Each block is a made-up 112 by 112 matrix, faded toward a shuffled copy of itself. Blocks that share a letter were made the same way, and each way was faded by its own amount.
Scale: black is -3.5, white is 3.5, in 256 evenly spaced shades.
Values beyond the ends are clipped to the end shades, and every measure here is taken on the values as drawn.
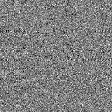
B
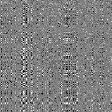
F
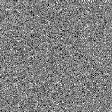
B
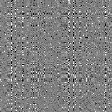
F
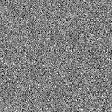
B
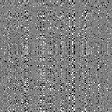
F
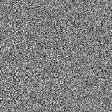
B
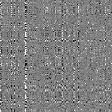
F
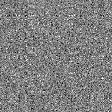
B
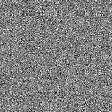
B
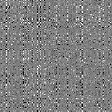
F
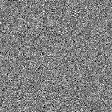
B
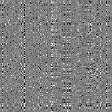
F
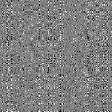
F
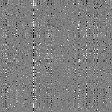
F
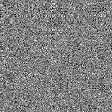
B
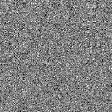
B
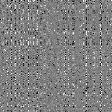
F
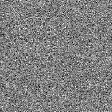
B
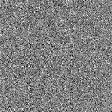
B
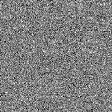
B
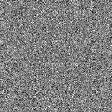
B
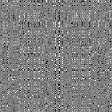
F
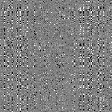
F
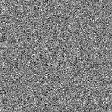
B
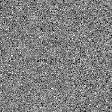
B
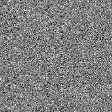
B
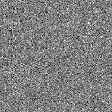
B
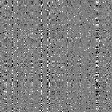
F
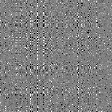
F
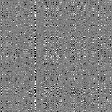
F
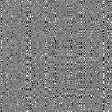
F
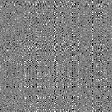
F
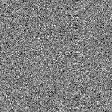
B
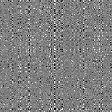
F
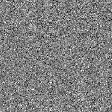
B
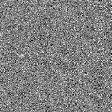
B
